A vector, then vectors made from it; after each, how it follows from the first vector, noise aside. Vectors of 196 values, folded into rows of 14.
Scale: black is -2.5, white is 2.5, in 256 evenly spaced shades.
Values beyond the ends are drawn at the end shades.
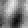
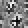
sign-scrambled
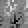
partly zeroed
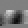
partly zeroed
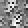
sign-scrambled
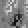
partly zeroed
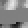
partly zeroed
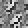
sign-scrambled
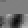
partly zeroed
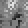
partly zeroed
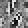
sign-scrambled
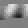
partly zeroed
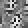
sign-scrambled
